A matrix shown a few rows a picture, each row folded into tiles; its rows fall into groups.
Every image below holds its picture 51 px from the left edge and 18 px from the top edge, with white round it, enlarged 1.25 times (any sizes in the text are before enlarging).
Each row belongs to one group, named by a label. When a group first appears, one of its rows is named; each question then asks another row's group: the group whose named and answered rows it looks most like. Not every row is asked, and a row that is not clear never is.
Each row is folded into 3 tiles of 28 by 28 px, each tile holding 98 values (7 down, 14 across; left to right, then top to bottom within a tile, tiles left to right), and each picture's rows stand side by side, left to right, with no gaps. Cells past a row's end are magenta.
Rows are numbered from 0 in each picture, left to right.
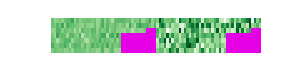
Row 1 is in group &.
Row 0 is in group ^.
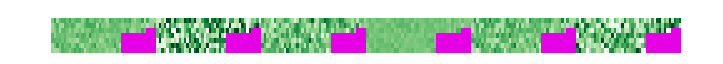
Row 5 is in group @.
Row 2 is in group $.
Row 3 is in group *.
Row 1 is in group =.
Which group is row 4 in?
*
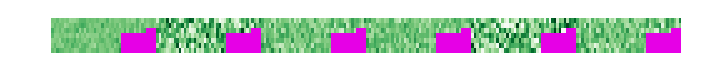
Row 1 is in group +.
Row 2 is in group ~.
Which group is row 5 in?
~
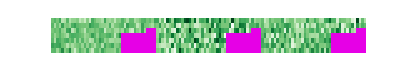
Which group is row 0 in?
~
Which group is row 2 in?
^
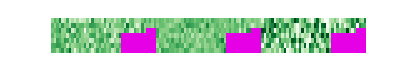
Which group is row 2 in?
+
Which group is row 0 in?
~
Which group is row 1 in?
*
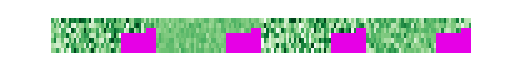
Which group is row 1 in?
$
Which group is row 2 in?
=
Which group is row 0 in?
=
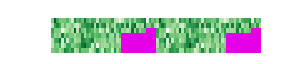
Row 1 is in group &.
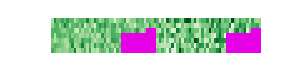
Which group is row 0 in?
+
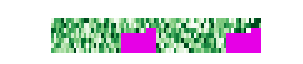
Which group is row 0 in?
+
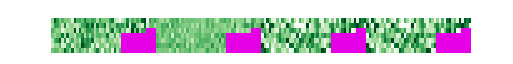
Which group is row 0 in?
&
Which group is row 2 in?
@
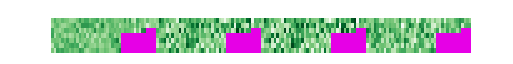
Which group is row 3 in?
+
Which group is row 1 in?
&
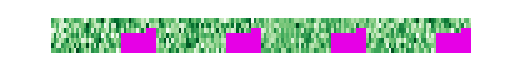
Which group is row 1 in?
&
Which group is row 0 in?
$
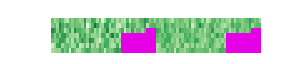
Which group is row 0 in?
+
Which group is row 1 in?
+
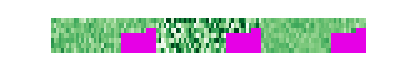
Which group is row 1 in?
=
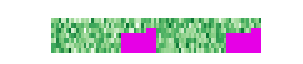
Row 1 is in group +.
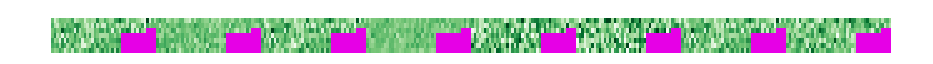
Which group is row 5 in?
=
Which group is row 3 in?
^
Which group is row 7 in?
$
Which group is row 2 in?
^
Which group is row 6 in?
^
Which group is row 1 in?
~
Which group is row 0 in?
^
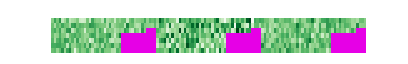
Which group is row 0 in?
~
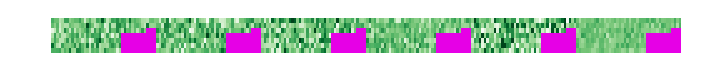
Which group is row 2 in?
=
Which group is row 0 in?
$
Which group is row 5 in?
^
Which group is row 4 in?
&
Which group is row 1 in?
+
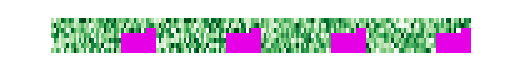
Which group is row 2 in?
$
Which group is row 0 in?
=
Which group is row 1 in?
=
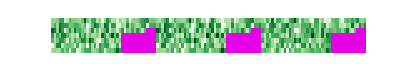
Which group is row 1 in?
+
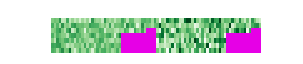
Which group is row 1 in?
=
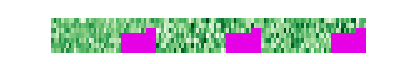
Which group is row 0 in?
~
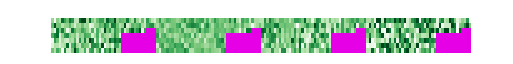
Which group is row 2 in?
+
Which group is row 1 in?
*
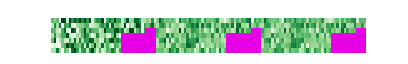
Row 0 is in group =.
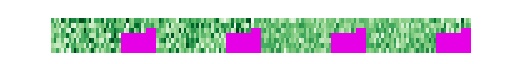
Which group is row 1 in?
&
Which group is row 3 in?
^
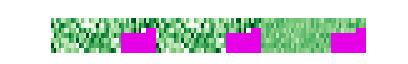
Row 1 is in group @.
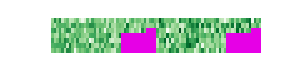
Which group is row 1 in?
&
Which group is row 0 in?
~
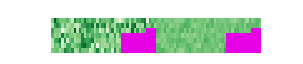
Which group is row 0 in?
&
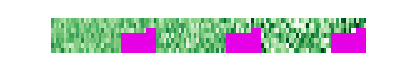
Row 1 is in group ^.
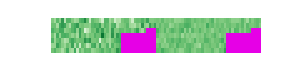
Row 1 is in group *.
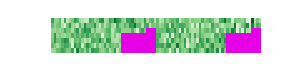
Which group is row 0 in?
$
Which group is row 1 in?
^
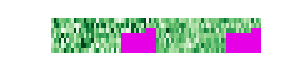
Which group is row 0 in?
&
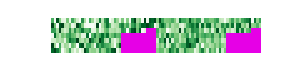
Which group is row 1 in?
&
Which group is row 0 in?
@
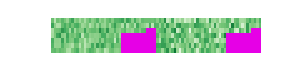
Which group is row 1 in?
~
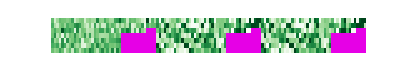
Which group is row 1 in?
@
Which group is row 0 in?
^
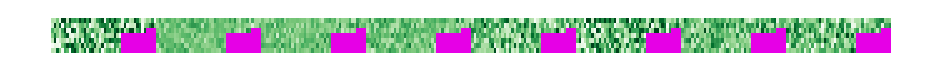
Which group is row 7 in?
+
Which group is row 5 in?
=
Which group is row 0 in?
=
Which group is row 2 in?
^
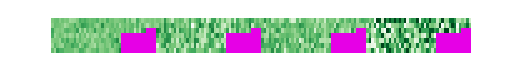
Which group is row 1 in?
+
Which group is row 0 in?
*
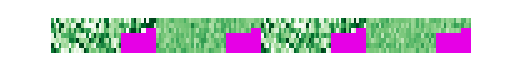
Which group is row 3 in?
^
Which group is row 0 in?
@
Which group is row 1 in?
$
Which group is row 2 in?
@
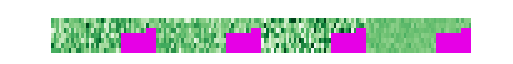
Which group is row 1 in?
~
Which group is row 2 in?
=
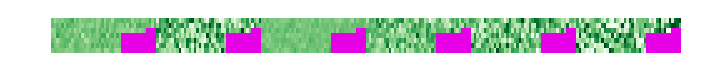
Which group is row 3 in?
+
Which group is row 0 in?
^
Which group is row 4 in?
$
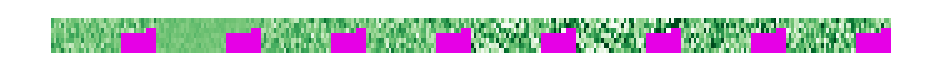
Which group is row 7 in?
$
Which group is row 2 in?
$
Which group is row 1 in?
*
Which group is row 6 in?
&
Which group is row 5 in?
@
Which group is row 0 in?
~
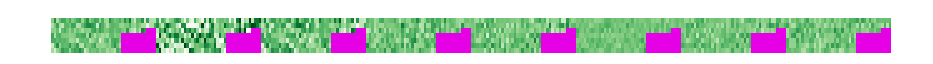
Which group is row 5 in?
*
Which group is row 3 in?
$
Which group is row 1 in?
@
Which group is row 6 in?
^
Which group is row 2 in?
*
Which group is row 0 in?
*
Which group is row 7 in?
^
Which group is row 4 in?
^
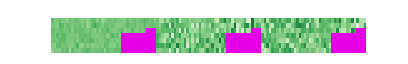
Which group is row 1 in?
^
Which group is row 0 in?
+
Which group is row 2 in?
*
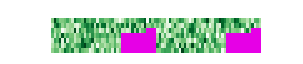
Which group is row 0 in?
&
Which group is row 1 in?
$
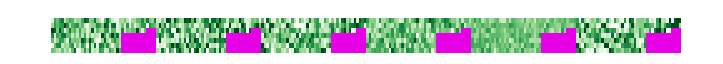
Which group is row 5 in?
@
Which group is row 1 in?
=
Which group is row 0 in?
+
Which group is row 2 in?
@
